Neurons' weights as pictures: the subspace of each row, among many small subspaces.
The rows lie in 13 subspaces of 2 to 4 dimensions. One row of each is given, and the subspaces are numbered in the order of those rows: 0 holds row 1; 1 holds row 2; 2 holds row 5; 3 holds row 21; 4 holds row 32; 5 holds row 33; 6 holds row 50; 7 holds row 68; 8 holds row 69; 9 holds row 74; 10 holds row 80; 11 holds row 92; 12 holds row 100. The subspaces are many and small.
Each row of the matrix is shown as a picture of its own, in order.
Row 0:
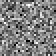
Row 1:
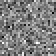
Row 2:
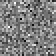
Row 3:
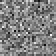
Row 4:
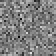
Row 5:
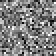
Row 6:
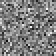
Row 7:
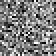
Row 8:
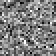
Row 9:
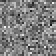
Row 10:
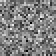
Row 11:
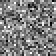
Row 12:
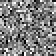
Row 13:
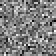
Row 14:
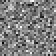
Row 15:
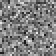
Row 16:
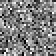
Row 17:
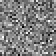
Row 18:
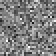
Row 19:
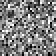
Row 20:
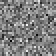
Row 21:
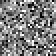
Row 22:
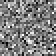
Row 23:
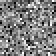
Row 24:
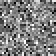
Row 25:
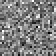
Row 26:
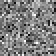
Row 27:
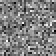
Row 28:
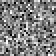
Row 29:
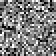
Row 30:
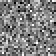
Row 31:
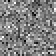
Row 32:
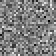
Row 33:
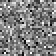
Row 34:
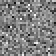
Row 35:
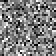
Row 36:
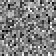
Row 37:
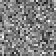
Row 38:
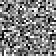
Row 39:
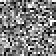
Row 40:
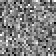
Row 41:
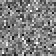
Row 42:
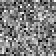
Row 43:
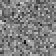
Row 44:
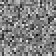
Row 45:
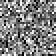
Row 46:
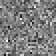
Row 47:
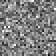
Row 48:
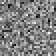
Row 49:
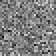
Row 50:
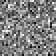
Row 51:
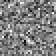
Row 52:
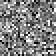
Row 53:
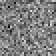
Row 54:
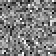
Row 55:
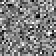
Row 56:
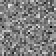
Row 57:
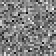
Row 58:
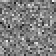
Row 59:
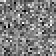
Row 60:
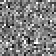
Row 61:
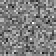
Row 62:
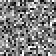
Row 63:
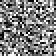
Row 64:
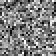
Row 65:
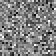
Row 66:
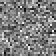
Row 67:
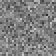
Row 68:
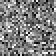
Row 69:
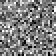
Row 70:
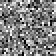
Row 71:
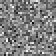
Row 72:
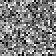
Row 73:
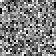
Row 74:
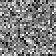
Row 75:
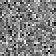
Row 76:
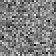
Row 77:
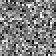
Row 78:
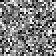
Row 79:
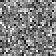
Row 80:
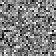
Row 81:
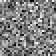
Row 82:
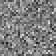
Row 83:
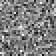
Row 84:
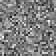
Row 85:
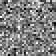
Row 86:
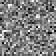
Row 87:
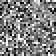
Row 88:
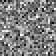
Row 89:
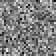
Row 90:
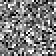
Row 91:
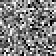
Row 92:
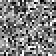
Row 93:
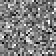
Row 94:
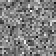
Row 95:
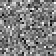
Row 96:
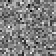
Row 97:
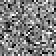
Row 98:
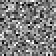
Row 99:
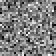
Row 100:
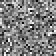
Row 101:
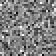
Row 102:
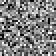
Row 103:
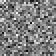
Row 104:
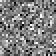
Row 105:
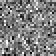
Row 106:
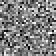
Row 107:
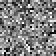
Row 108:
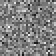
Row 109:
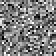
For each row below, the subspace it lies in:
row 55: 8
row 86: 12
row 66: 10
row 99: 8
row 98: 3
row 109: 8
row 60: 9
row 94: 2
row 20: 11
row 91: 12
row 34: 1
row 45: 9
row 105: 9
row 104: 3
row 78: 8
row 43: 2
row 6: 12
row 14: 3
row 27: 11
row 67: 6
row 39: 10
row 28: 4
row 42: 4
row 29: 4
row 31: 7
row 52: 7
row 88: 10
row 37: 7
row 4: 9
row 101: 2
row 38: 10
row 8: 2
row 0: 3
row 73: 8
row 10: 3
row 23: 12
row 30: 1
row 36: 6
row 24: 7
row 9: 10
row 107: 5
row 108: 1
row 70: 5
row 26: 7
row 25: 8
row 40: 4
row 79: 8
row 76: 1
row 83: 2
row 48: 12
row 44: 11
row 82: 9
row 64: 2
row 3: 9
